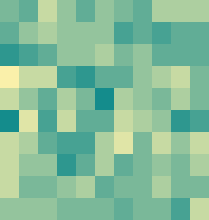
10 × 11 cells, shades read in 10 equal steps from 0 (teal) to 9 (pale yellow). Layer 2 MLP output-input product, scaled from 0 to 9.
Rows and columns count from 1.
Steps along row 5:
down down up down down up down down up down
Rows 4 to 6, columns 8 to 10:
5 6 7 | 5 4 6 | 6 5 1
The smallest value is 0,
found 2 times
